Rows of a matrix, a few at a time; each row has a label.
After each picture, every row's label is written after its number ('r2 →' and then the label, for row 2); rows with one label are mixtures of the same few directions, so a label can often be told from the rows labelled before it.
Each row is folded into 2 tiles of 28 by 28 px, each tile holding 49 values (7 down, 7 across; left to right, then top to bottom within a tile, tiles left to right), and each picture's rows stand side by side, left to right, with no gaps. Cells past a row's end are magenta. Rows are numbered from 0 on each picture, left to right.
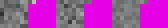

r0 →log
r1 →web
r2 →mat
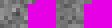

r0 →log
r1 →web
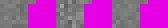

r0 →web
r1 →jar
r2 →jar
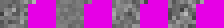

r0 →log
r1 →mat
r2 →log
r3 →log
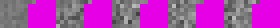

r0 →jar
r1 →jar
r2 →web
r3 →jar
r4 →mat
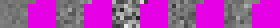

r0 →web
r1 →log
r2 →mat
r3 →jar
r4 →web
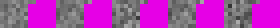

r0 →mat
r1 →log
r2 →mat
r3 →log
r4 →jar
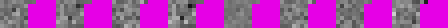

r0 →log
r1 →web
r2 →mat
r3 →web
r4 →log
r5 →mat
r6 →jar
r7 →log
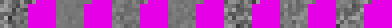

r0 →mat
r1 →web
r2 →mat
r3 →mat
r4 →mat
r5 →jar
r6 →jar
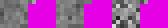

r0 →log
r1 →web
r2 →jar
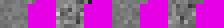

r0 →mat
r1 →log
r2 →web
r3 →web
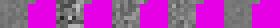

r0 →mat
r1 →web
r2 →jar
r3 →jar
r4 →log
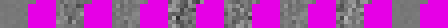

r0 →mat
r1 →web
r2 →jar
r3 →mat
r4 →mat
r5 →jar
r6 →mat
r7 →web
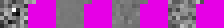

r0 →log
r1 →log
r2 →web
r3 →mat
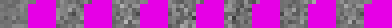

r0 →web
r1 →log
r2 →web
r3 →mat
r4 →mat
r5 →log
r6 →web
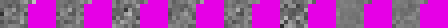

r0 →log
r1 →log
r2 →log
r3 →log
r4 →log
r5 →jar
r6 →log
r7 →jar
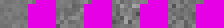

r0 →mat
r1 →jar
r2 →web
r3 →jar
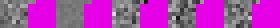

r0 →web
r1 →mat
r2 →log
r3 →mat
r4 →mat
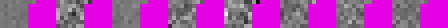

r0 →jar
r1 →log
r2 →web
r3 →jar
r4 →log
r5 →log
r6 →web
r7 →jar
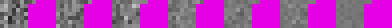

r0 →mat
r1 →jar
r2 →web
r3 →mat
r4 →log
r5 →web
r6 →jar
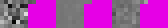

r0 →web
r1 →web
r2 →log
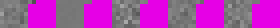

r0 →log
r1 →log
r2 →web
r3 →log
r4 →jar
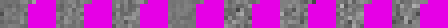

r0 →log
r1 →mat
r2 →jar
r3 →jar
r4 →log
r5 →log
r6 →jar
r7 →web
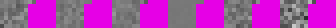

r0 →jar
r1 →mat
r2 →log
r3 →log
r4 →mat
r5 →mat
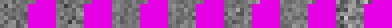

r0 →jar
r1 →web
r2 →mat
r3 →mat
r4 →log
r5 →mat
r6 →mat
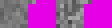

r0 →log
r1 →jar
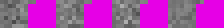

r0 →web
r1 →web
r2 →web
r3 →jar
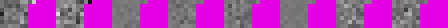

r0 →log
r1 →log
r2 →mat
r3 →web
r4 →jar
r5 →jar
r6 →web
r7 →log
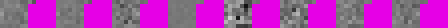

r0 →log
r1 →log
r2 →web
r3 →mat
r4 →web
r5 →log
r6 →web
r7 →web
